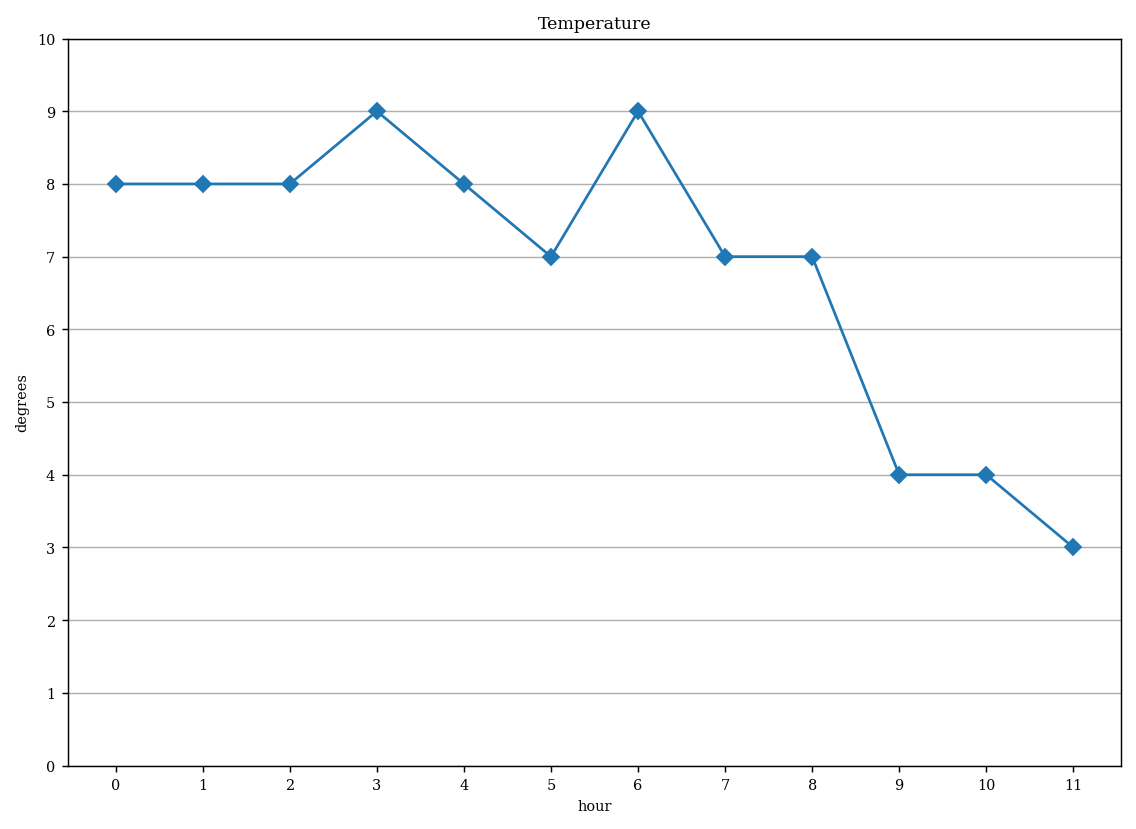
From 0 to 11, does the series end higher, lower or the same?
lower
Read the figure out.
Title: Temperature
x-axis: hour, ticks 0 1 2 3 4 5 6 7 8 9 10 11
y-axis: degrees, ticks 0 1 2 3 4 5 6 7 8 9 10
Values:
8 8 8 9 8 7 9 7 7 4 4 3
